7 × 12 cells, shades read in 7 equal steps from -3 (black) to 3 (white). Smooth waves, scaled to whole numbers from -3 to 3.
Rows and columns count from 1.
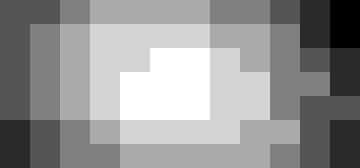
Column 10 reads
-1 0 0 0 0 1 0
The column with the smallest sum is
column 12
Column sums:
-9 -3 4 10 14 15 15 10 8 0 -8 -15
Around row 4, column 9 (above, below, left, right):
1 2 2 0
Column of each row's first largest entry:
4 4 6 5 5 5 5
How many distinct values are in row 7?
4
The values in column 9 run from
0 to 2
